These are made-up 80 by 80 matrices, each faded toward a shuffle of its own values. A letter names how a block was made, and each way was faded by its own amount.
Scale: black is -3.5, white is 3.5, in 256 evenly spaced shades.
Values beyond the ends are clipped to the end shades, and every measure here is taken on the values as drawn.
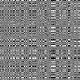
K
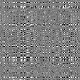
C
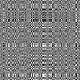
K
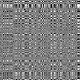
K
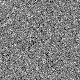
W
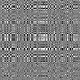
K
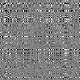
C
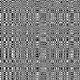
K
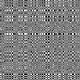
K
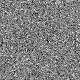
W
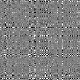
C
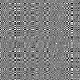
K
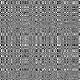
K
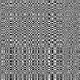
K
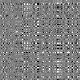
C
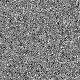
W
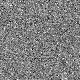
W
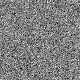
W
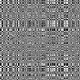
K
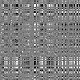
K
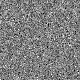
W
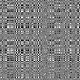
K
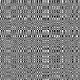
K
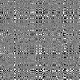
C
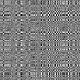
K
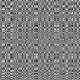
K
